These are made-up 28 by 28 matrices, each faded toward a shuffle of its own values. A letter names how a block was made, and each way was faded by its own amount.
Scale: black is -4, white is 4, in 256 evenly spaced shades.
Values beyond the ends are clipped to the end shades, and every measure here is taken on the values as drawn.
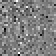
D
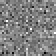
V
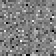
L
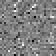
D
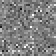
L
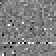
L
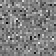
L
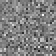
V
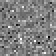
L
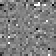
D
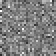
V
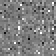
D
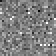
L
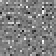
D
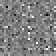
D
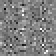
D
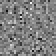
V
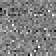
L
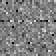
L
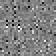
D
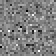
L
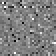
L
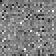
D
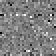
L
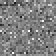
L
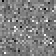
L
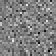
V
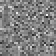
V
